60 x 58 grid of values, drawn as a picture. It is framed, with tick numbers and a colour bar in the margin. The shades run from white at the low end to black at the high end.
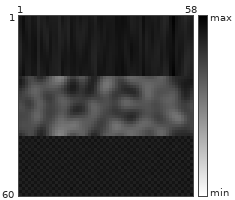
It is made of 3 by 1 panels. Panel 1,1: very high, streaked downward, faint in contrast. Panel 2,1: high, blotchy. Panel 3,1: very high, checkered, faint in contrast.
